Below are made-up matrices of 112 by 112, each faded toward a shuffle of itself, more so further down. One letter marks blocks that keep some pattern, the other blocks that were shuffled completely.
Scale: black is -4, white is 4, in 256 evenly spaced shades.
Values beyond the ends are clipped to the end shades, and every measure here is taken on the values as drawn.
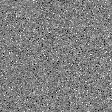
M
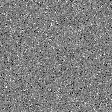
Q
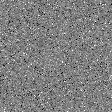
Q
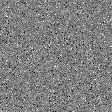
M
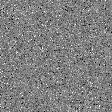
M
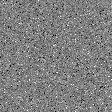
Q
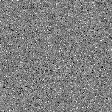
M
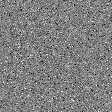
Q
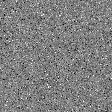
Q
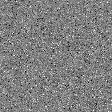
M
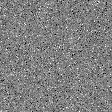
Q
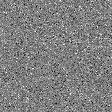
M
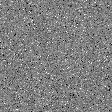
Q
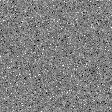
M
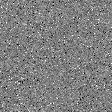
M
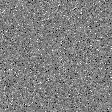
Q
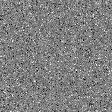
M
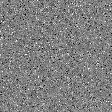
M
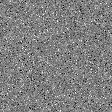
Q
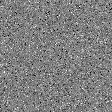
Q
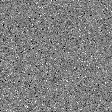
M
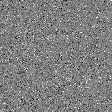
M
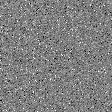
M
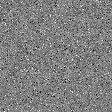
Q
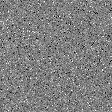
Q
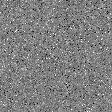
M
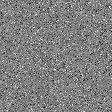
Q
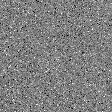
Q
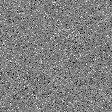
M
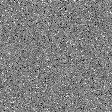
Q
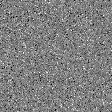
M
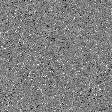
Q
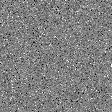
M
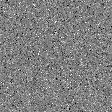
M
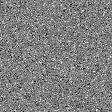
Q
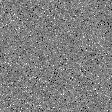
Q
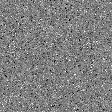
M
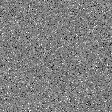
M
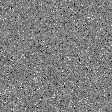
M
